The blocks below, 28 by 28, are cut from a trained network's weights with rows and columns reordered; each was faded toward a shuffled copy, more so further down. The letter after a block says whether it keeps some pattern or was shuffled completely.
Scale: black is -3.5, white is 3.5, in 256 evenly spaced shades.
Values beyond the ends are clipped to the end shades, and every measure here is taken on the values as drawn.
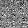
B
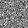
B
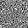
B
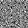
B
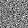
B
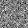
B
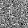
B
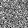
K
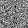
K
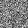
K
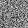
K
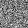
K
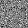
B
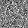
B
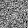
B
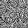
K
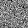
K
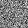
K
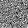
K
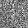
B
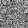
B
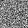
K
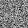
K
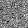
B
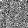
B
